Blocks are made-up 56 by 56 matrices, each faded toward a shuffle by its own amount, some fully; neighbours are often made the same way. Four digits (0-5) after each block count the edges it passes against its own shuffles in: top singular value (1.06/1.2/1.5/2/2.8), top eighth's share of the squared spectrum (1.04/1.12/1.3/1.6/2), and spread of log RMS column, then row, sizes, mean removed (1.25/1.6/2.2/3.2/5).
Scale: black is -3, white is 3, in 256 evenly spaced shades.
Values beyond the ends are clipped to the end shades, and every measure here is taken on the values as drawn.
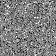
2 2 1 0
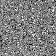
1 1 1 0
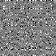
4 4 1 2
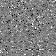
2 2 0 1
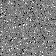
0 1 0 0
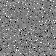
1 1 0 0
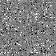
2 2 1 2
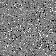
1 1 0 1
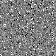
1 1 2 0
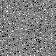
1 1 1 0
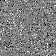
0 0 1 0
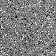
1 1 1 0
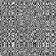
4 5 3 3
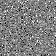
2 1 0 0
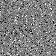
0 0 0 0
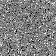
1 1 0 0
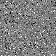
1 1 0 0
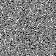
2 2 0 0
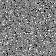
0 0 0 0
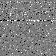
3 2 0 1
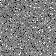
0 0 0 0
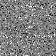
0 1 0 2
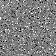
0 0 0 0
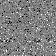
1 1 0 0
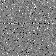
2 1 0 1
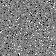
0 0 0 0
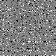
3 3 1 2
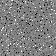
0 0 0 0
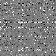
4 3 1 2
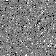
1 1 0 0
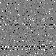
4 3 1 2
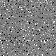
2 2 0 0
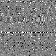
3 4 1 2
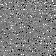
2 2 0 1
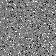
2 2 0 0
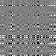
5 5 3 4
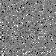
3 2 1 1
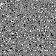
3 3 0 1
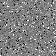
1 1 0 0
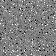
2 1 0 0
